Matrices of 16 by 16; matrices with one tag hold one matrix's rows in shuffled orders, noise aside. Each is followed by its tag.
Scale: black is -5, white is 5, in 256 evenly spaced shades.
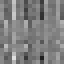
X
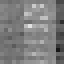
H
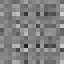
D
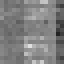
H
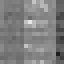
H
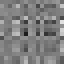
D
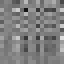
D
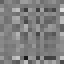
D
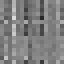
X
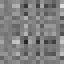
D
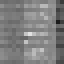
H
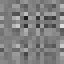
D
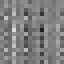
X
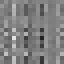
X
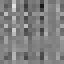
X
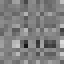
D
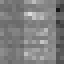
H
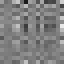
D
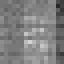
H
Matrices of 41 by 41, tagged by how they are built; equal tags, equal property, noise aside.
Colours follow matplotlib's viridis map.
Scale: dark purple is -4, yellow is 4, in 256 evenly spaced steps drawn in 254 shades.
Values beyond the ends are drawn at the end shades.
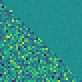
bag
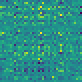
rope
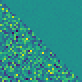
bag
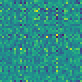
rope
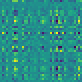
rope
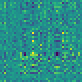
rope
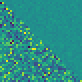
bag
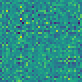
rope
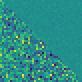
bag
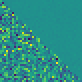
bag
